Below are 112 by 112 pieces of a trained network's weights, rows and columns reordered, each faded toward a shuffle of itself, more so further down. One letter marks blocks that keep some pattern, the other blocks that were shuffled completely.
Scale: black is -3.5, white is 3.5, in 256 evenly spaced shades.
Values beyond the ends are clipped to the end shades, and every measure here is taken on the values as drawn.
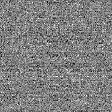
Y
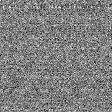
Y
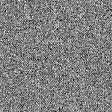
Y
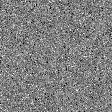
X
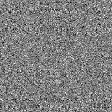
Y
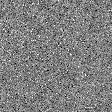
X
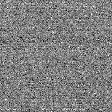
Y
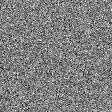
X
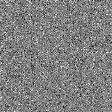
Y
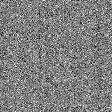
Y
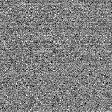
Y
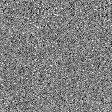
Y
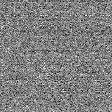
Y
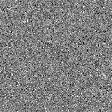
Y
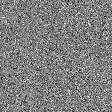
X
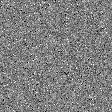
X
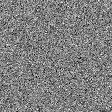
X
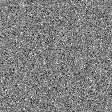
X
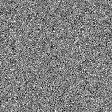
Y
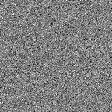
Y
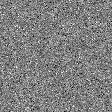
X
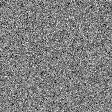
X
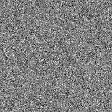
Y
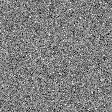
X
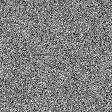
X
